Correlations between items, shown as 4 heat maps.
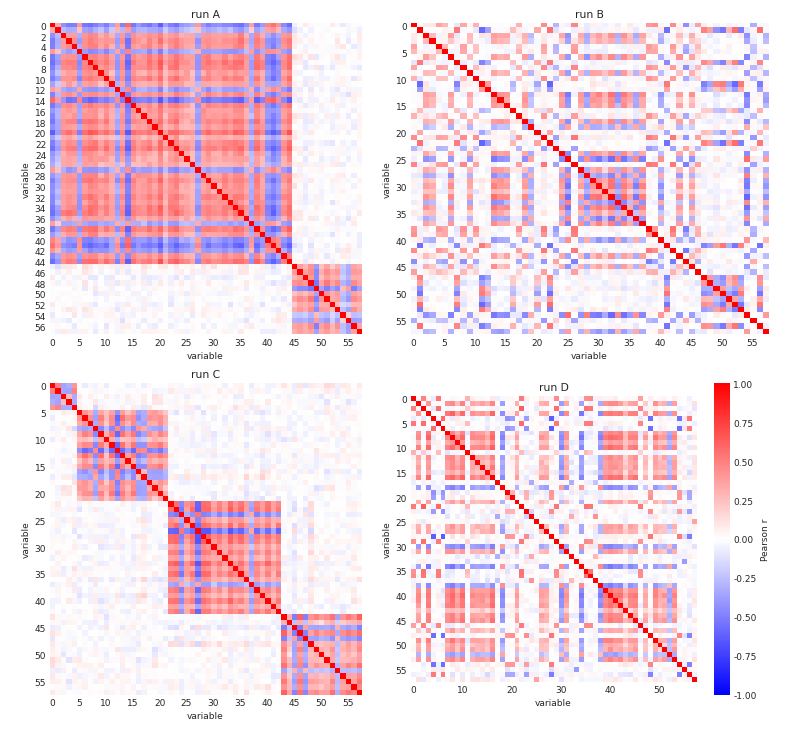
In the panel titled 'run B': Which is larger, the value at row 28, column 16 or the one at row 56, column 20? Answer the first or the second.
the second
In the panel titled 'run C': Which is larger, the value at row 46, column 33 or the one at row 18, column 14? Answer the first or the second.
the second
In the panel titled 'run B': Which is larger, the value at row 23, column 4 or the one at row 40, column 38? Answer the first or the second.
the second
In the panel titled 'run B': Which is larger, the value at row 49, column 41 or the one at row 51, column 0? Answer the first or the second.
the first
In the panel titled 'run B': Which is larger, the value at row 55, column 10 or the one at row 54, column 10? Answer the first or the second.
the second
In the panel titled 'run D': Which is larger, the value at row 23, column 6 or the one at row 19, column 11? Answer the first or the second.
the second
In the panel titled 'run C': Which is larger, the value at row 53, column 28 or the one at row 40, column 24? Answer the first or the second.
the first
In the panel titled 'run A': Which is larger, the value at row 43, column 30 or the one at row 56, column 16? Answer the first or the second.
the first
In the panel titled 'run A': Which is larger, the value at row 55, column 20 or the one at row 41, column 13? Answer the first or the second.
the first
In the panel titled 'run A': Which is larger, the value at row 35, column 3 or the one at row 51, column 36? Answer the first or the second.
the first
